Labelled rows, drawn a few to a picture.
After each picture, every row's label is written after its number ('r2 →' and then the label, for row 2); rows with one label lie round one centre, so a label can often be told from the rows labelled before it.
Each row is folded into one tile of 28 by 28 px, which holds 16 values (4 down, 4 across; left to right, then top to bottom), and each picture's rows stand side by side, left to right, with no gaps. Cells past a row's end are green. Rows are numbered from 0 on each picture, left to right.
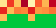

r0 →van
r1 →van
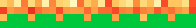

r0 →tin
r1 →tin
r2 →tin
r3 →tin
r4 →tin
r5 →tin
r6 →tin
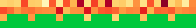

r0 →tin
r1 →tin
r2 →van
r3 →van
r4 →tin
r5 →van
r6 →tin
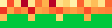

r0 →van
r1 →van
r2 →tin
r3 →tin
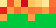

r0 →van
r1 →tin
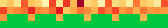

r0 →tin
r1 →tin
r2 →van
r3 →tin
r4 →tin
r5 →tin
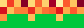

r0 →van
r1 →van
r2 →van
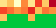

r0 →tin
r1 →van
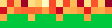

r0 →van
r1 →tin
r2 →van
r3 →van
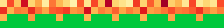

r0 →van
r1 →tin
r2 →tin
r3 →van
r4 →tin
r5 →van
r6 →tin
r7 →tin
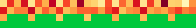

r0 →van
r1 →van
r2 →van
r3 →tin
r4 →van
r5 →van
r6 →tin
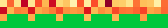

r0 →van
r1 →van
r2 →tin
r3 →van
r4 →tin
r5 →tin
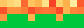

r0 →tin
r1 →tin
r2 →tin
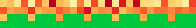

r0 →tin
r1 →van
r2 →tin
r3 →van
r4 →van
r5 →tin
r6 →tin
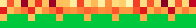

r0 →van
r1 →van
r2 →tin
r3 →tin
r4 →tin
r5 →van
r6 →van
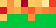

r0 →van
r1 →tin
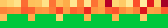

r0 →tin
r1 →tin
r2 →tin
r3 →van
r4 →tin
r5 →van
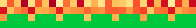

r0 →van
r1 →van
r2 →van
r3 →tin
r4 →tin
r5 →van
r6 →van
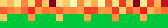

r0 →tin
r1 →van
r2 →tin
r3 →tin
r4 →van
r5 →van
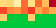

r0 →tin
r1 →van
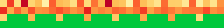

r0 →van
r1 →tin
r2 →tin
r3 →van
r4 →tin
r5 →tin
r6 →tin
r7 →tin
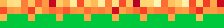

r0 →tin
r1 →van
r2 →tin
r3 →tin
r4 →van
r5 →tin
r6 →tin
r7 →van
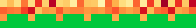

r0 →tin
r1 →van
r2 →tin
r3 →tin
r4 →tin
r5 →van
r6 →van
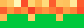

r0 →tin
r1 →tin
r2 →tin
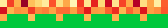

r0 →van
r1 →tin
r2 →tin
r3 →van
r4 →van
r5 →tin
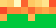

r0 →tin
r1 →tin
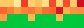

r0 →tin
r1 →tin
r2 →van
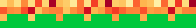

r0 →tin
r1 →van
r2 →tin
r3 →van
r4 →tin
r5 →tin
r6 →van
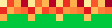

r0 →van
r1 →van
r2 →van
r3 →van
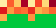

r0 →van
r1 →van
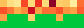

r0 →tin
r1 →van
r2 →tin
